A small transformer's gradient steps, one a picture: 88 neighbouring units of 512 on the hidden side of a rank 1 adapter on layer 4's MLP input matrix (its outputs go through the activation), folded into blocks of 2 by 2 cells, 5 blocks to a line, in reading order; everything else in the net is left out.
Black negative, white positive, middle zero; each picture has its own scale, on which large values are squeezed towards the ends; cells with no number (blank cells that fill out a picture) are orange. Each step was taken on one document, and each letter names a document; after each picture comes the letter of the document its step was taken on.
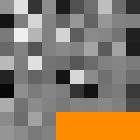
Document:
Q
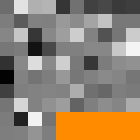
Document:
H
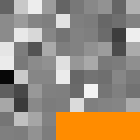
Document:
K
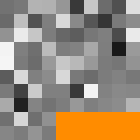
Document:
K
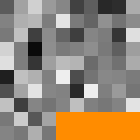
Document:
K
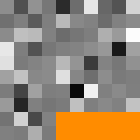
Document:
K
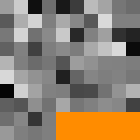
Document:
Q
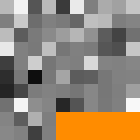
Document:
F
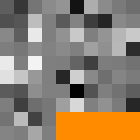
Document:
Q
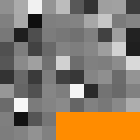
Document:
H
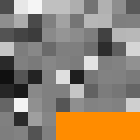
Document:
F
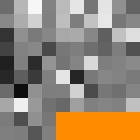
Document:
F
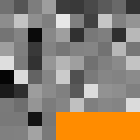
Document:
K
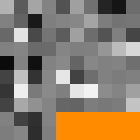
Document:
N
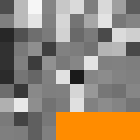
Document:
F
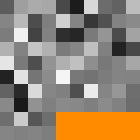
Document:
K
